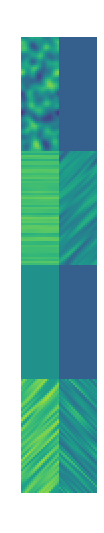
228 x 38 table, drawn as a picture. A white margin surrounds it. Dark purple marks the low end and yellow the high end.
It is made of 4 by 2 panels. Panel 1,1: middling, blotchy, strong in contrast. Panel 1,2: low, flat. Panel 2,1: high, streaked across, faint in contrast. Panel 2,2: middling, slanting up to the right. Panel 3,1: middling, flat. Panel 3,2: low, flat. Panel 4,1: high, slanting up to the right. Panel 4,2: middling, slanting down to the right.
